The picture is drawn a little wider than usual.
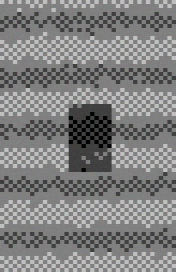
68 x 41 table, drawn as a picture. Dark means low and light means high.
Stripes running across repeat 5 times from top to bottom. In the centre lies a patch that is lower than the rest. The ninth with the lowest average is the centre.
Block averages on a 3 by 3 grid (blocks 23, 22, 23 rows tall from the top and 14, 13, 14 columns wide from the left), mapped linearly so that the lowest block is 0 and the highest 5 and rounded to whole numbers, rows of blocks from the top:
4 4 4
5 0 5
4 4 4
